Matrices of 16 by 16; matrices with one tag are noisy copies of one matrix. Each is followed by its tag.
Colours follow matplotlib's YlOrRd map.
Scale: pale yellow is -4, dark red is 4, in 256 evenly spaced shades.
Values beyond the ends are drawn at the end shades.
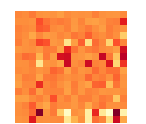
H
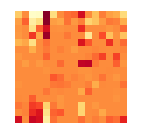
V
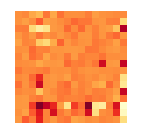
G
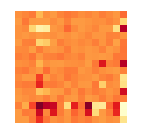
G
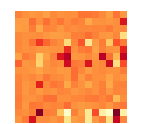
H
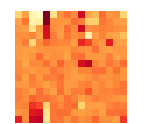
V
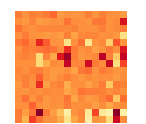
H
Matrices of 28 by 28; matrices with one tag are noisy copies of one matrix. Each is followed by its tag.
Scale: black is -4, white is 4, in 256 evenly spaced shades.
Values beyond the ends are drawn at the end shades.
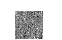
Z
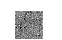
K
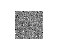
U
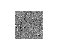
K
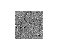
K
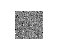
U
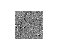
K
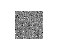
U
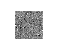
K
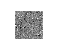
K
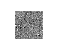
K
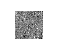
Z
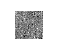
Z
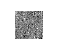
Z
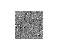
K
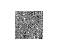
Z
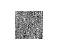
Z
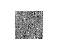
Z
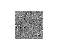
K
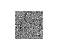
K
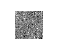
Z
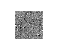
K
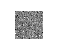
U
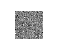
U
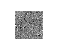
K
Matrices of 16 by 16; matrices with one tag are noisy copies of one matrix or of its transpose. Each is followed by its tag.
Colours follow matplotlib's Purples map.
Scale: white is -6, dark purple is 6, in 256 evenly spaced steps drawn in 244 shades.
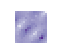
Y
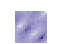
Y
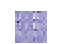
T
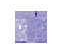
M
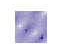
Y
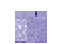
M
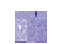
M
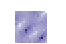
Y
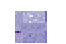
M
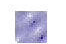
Y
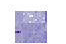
M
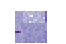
M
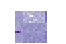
M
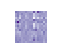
T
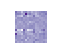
T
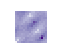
Y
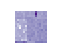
M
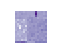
M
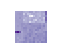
M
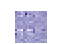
T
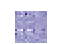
T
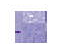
M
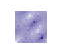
Y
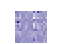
T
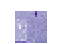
M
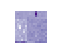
M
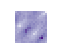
Y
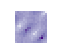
Y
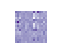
T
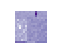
M
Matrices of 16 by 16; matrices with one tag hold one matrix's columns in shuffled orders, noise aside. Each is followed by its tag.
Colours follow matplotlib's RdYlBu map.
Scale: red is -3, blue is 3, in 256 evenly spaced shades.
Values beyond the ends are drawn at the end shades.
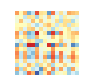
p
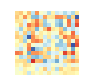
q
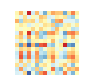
p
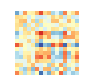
p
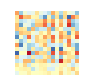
q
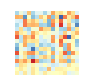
q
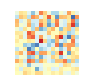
q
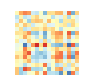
p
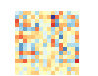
q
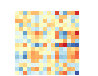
p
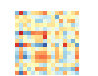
p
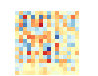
q
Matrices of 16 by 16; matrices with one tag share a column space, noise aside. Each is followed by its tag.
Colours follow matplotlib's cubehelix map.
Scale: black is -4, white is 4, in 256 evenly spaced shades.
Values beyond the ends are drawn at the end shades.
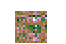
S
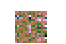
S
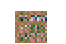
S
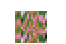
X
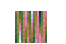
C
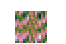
X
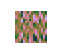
X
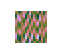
X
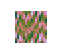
X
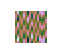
X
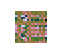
S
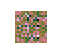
S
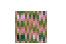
X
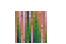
C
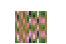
X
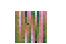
C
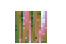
C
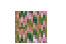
X
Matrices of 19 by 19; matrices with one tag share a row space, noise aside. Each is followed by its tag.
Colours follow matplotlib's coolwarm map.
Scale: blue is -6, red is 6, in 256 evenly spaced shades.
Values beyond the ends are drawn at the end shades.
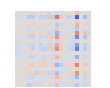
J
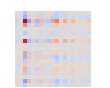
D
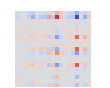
J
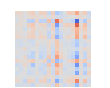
J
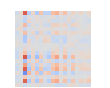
D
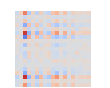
D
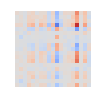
J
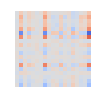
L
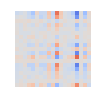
J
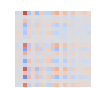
D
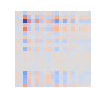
D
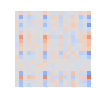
L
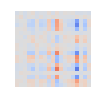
J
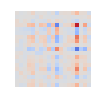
J
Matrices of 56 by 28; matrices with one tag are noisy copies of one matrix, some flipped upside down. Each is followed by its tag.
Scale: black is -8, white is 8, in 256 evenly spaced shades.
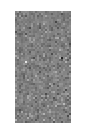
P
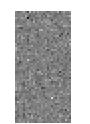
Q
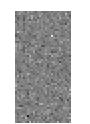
Q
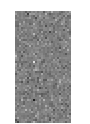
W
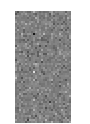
W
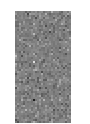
W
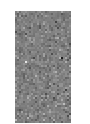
P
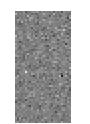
P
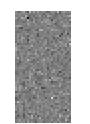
Q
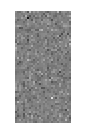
Q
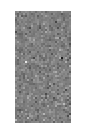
P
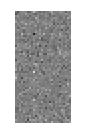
W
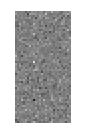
W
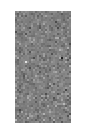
P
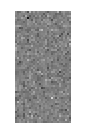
Q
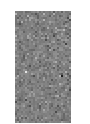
P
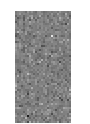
Q
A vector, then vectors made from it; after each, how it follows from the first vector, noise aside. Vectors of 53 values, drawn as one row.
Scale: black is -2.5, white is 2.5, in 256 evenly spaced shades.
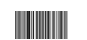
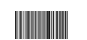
wrapped around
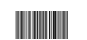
reversed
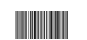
negated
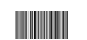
negated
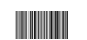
negated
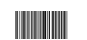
wrapped around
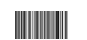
wrapped around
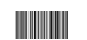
negated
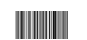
reversed
